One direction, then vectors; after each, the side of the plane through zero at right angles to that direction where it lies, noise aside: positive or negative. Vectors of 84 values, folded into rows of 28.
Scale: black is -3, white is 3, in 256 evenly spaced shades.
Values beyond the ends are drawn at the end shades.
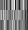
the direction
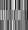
positive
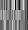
positive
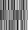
negative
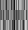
negative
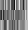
negative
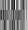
negative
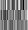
negative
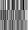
negative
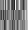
negative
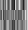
negative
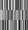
positive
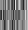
negative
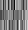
negative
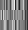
positive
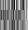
negative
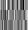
negative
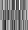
negative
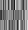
negative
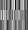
positive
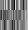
negative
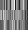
positive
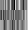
negative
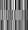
positive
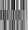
negative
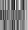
negative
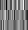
positive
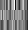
positive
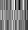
positive
